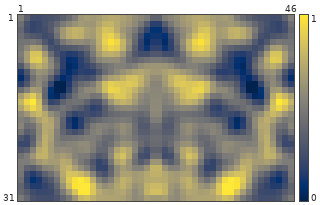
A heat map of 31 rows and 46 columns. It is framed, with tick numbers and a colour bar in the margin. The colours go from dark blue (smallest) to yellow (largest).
Overall the values sit about 50% of the way up the scale. The centre is the smoothest part. The left and right halves mirror each other. The field is mottled with small blotches. No single row or column stands out from its neighbours.
